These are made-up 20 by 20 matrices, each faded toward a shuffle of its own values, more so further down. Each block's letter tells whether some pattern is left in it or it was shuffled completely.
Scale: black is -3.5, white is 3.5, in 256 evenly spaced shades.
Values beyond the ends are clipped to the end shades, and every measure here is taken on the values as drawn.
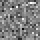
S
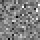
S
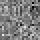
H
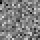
S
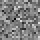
S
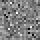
S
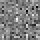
H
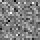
S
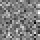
H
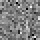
S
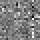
H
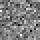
S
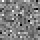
S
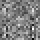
H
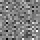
H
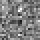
H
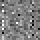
H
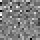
H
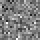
S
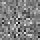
H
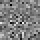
H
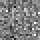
S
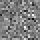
H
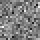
S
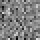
H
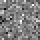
S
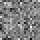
H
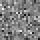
S
